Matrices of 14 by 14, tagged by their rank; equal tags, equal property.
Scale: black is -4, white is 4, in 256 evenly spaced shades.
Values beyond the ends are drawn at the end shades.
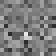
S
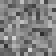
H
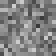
H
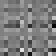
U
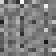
S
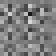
U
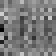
S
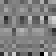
U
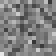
H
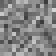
H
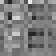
U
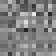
U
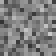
H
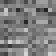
S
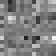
S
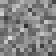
H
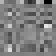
U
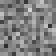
H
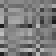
U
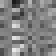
U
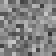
H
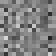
S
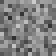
H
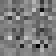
S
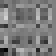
U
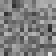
S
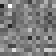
S
